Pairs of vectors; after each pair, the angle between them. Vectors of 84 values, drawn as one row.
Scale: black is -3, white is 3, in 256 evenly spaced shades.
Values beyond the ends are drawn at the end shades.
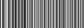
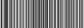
nearly opposite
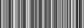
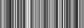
partly aligned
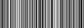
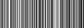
nearly parallel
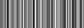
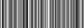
partly opposed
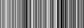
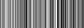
nearly parallel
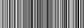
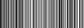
nearly opposite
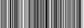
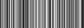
nearly opposite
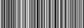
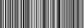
partly opposed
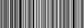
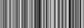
partly opposed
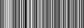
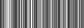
nearly parallel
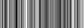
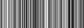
partly opposed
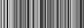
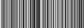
orthogonal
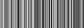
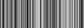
partly opposed
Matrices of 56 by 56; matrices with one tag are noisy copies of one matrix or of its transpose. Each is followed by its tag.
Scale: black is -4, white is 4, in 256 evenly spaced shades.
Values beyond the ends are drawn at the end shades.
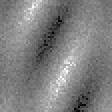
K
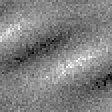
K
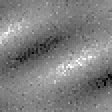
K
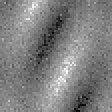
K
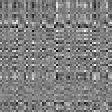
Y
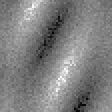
K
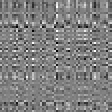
Y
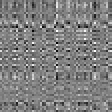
Y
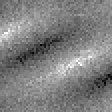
K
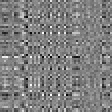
Y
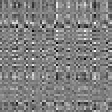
Y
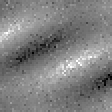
K
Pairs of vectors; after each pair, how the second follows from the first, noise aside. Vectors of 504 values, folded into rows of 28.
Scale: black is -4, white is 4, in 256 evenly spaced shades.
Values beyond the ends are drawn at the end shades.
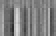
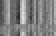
wrapped around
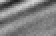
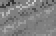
partly zeroed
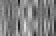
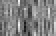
negated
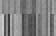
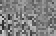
sign-scrambled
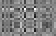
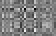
negated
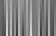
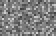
shuffled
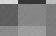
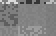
partly zeroed
